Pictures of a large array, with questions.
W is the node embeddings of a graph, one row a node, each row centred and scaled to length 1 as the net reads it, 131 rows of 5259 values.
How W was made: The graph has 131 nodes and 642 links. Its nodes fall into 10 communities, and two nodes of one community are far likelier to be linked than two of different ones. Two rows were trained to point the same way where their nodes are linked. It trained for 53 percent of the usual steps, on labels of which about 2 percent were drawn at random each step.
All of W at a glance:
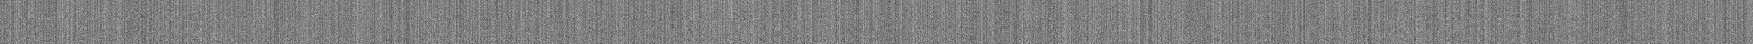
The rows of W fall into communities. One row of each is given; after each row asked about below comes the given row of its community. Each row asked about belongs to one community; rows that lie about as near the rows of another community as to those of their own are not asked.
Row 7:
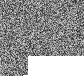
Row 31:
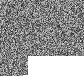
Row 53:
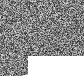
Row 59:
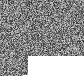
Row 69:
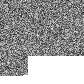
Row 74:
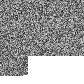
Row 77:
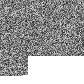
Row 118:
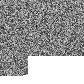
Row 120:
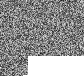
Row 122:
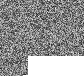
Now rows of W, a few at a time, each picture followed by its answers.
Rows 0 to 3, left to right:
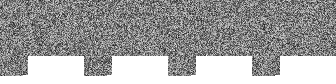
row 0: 122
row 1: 74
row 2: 59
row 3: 118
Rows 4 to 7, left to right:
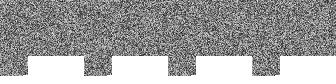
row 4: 31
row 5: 31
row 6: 31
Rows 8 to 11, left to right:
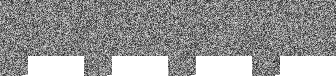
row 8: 77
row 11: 74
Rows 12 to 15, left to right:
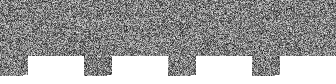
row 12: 69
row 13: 74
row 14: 118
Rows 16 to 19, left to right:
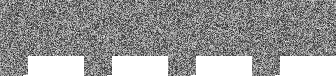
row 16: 69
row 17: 118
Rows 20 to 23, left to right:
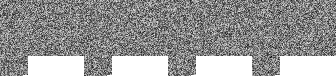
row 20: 122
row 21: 31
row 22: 59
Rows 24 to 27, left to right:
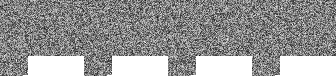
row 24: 118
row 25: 74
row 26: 122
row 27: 118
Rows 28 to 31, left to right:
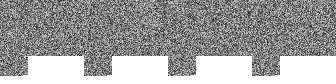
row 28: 53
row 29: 31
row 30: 31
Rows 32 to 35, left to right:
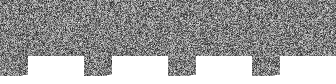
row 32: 120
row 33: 77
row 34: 122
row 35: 122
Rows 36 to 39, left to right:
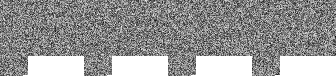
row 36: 69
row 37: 59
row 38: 59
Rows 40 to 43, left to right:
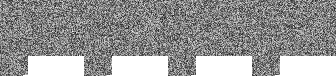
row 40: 69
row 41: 31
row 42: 31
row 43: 122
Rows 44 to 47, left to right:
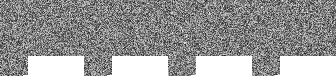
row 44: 59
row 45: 118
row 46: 53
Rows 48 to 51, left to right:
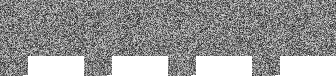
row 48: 118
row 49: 122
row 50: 69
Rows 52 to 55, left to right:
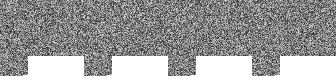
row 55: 59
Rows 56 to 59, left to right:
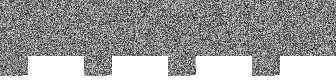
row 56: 53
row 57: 59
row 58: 59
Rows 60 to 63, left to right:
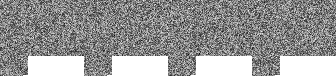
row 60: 118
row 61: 69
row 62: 77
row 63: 122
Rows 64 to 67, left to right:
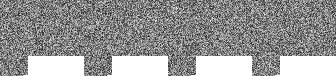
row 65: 74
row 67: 77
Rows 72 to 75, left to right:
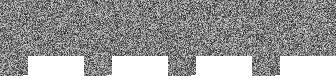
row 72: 59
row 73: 77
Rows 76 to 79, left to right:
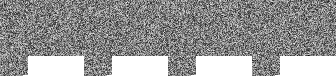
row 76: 122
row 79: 53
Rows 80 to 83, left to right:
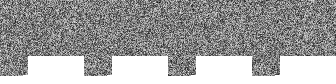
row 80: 77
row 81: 59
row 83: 120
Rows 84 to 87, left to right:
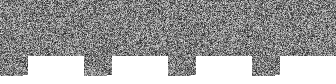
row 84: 59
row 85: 120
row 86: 120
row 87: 74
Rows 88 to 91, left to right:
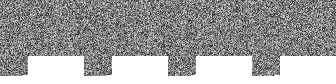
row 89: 59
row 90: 120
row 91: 31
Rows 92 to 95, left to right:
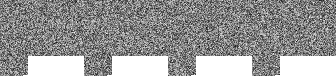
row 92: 120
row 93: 74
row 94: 31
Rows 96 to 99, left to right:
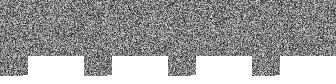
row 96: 31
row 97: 74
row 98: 122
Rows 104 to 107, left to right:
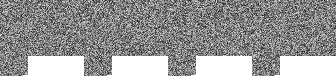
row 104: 53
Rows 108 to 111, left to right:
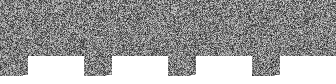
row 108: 118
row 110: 77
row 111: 122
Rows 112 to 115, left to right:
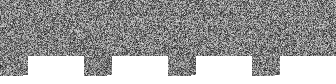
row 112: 118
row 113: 74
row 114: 74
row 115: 120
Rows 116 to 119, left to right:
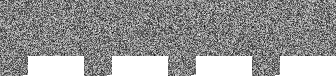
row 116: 74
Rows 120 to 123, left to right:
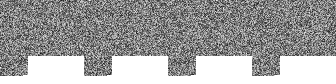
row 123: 122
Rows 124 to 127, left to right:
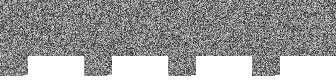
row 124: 69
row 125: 77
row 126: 7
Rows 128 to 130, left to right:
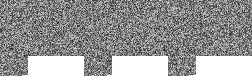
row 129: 74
